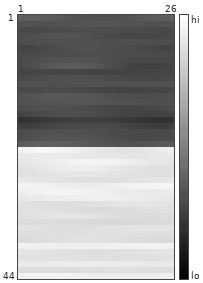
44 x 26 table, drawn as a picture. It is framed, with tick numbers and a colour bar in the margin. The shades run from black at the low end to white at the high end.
The table splits into 2 rows of 1 panel. Panel 1,1: low, streaked across, faint in contrast. Panel 2,1: very high, streaked across, faint in contrast.
